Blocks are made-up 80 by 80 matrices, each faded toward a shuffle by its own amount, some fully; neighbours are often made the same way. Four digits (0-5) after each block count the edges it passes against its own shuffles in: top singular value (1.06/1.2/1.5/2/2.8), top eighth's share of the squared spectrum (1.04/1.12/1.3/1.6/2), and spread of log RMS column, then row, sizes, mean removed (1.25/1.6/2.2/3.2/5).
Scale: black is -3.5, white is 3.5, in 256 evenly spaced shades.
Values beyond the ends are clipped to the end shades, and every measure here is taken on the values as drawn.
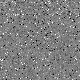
1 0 0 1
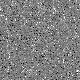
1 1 0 0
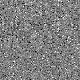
3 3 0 0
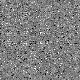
3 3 0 1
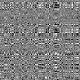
5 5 3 4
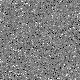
0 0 0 0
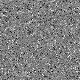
1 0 0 0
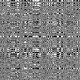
5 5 3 4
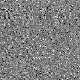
3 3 1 1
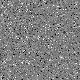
1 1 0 0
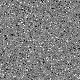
1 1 0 0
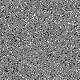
1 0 0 0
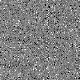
3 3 2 1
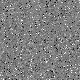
1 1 0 0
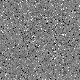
2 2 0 0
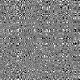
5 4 3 3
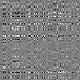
5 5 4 4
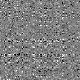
4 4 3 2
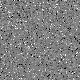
1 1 0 0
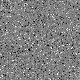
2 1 0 0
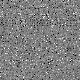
3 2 1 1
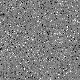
2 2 0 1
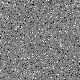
0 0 0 0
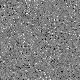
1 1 0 0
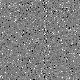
3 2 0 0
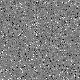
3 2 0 0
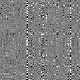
5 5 3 2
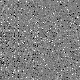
3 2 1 0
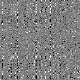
4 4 3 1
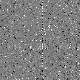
3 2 1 0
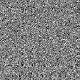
3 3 1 1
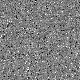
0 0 0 0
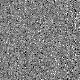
1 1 2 0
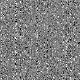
1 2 3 0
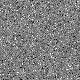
0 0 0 0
